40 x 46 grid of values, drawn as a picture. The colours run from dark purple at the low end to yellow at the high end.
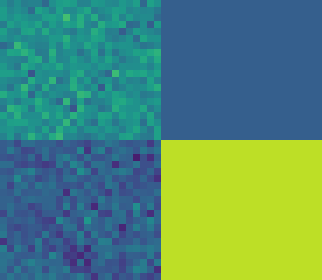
It is made of 2 by 2 panels. Panel 1,1: middling, fine-grained. Panel 1,2: low, flat. Panel 2,1: low, fine-grained. Panel 2,2: very high, flat.
